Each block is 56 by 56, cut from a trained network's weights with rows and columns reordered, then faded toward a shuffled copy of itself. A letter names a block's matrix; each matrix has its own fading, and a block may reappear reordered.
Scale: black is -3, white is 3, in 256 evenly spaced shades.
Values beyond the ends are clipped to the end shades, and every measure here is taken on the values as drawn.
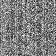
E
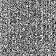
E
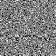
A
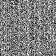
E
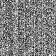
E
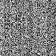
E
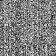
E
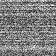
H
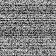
H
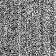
E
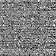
H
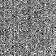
E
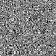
A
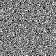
A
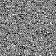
A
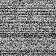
H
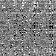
H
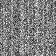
E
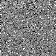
A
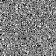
A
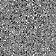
A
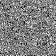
A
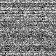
H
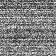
H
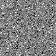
A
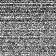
H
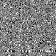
A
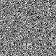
A
